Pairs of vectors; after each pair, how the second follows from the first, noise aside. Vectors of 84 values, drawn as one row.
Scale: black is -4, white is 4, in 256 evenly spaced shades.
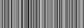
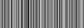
copied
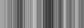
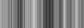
copied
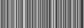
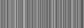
shrunk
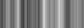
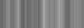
shrunk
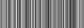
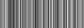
reversed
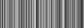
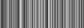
reversed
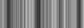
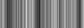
copied
